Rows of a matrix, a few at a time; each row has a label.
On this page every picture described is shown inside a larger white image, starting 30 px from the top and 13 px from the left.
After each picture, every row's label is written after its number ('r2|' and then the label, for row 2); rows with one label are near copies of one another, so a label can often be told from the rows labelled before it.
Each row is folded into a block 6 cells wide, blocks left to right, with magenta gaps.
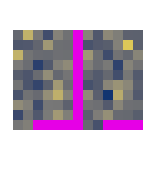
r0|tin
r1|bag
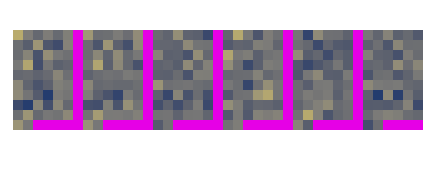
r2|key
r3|key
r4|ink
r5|tin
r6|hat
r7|ink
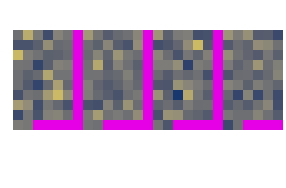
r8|tin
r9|key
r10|bag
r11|ink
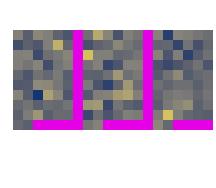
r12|bag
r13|tin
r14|hat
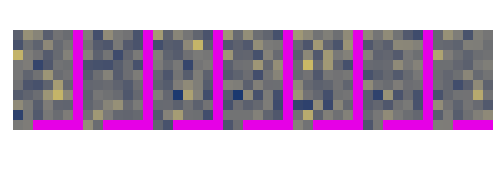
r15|tin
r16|hat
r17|bag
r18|ink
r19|key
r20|ink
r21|tin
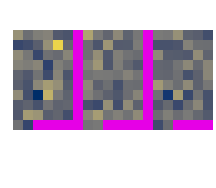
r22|bag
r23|key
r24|ink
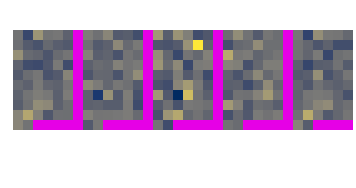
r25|hat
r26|ink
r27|bag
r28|tin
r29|hat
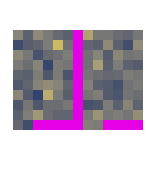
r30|bag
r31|key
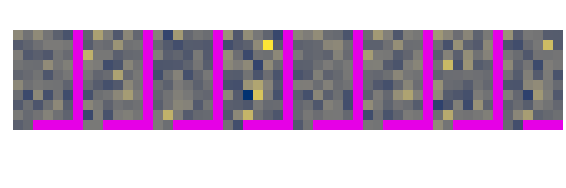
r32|ink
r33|tin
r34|hat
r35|bag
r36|ink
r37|tin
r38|key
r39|bag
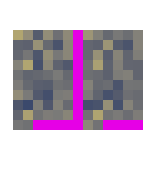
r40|key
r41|key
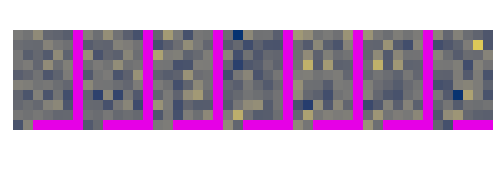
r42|ink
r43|ink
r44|tin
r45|hat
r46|key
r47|key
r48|bag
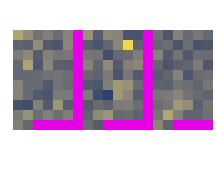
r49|key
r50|bag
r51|hat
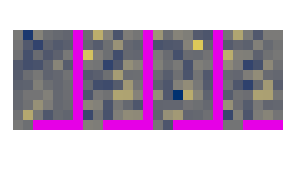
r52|hat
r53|tin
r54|bag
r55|tin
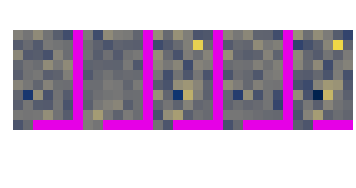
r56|ink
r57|hat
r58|bag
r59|ink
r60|bag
